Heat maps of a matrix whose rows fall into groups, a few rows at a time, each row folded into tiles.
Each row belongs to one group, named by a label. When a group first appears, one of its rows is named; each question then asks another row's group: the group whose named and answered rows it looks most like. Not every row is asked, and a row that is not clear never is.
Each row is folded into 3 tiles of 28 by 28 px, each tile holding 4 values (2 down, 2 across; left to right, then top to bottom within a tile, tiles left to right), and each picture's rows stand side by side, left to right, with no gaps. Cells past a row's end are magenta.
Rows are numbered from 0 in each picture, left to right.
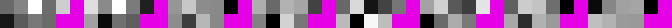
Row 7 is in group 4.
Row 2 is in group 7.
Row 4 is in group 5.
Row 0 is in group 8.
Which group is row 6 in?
7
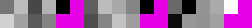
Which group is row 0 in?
4
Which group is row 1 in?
7
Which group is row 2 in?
8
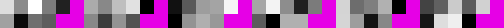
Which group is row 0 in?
7
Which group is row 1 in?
7
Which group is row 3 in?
5
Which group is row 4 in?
4
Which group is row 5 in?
8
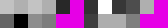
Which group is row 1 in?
5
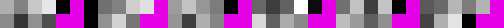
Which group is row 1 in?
8
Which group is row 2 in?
7
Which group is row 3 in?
4
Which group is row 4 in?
4
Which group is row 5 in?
8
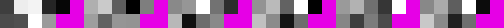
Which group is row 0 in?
7
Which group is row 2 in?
7
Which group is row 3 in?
4
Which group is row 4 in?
5
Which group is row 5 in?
4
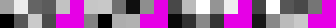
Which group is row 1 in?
5
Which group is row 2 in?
8
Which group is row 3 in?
5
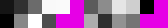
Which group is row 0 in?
8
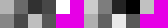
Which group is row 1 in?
5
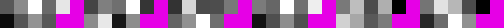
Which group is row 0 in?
8
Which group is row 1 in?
4
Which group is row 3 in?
8
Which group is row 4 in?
4
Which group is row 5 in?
7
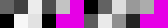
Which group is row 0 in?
8
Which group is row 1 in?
8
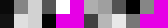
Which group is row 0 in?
8
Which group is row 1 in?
5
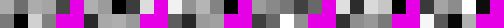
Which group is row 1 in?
5
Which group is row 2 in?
7
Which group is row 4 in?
7
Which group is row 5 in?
4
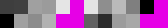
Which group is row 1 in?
7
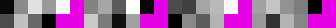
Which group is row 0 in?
8
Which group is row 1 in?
4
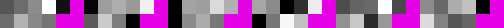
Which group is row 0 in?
4
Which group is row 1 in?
8
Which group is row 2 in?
8
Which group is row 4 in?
4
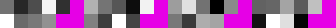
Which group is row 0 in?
4
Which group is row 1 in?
5
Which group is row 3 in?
8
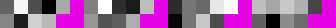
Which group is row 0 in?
5
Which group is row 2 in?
8
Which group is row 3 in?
7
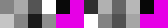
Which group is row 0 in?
4
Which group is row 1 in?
4
